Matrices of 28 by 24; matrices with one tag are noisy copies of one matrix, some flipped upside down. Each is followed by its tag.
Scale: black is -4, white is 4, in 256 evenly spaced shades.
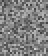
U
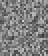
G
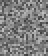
U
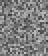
U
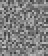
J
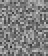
J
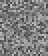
U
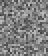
U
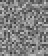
J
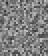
G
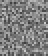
J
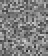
U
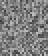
G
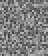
J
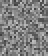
G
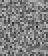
J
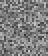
U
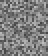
U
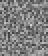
J
